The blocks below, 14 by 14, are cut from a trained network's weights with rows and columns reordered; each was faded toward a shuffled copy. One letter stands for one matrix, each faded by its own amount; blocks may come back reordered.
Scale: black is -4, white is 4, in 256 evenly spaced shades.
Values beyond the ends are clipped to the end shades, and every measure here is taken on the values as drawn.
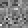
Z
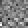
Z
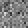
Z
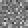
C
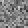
C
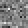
Z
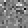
Z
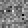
C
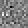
Z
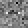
C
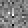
Z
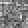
C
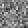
C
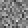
C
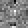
Z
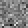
C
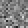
Z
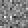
C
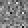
Z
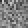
C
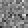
C
